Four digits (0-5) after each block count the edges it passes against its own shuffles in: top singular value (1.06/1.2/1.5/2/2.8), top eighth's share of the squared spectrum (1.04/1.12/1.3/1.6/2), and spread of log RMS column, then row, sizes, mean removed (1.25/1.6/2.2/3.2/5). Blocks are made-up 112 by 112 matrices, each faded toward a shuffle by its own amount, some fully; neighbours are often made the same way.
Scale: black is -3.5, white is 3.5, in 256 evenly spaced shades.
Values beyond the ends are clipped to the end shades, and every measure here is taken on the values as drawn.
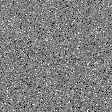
0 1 0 0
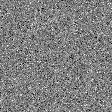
0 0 0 0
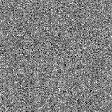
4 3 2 2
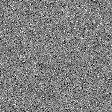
2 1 0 0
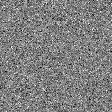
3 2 0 0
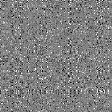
4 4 3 2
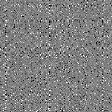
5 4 3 2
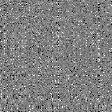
4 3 3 2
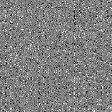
4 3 2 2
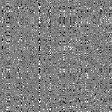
5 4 3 2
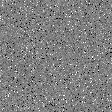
1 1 0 0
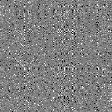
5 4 3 2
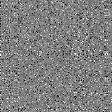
4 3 2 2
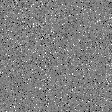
2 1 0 0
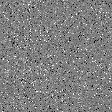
3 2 1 0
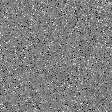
0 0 0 0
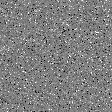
1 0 0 0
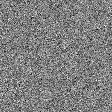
0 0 0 0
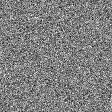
0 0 0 0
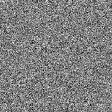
3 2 1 1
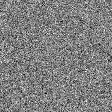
0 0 0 0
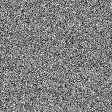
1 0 0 0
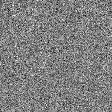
3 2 0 1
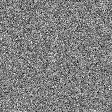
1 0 0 0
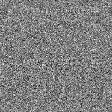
3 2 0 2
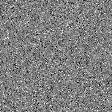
0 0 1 0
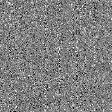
1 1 3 0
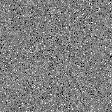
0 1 2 0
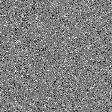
0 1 1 0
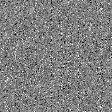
1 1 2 0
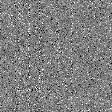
1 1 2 0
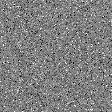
0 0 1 0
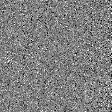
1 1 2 0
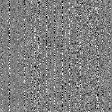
2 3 4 0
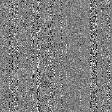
2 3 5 0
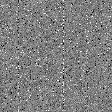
2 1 2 0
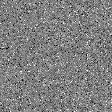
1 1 1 0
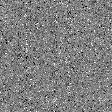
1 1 2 0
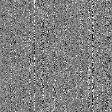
2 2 4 0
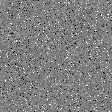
2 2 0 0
